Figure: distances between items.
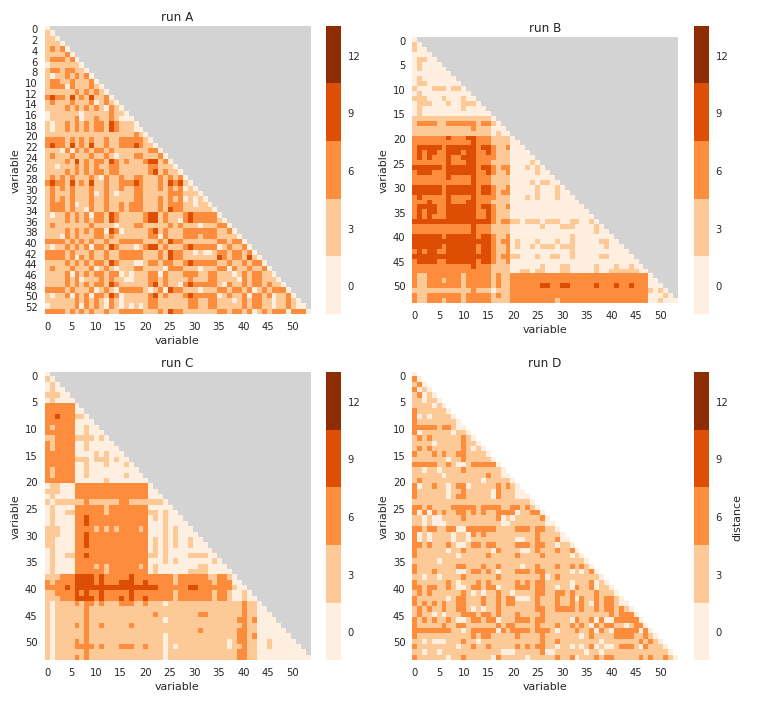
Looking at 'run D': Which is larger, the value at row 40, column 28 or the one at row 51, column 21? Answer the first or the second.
the second
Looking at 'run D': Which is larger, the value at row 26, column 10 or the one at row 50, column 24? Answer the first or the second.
the first
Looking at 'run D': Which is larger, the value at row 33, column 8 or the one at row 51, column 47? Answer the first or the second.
the second
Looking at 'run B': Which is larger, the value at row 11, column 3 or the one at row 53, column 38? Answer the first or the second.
the second
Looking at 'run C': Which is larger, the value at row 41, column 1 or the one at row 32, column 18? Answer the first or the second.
the second
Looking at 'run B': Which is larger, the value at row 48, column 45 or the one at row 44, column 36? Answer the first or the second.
the first
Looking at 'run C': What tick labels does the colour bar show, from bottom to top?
0, 3, 6, 9, 12
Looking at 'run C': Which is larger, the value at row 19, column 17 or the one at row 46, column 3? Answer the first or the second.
the second
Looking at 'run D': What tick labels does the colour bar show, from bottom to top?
0, 3, 6, 9, 12
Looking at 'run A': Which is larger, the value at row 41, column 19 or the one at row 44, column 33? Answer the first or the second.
the second
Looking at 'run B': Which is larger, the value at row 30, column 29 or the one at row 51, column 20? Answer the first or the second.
the second
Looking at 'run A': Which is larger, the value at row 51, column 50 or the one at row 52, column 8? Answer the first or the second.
the second
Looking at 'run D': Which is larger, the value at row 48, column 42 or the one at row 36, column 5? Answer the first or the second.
the first
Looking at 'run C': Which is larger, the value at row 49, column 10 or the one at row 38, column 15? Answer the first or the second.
the second
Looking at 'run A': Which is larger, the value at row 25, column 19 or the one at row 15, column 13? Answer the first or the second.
the second
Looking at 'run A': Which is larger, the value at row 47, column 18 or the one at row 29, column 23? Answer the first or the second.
the second
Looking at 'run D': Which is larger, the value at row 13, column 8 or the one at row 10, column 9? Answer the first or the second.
the first
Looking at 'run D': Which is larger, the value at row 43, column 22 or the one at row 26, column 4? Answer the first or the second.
the second
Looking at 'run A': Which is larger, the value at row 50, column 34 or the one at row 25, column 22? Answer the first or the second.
the second
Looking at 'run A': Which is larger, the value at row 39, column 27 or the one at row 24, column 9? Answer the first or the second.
the second
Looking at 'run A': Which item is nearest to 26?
2
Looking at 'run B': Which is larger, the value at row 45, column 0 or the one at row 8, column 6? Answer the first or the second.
the first
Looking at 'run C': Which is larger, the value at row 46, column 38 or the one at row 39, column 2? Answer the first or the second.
the second
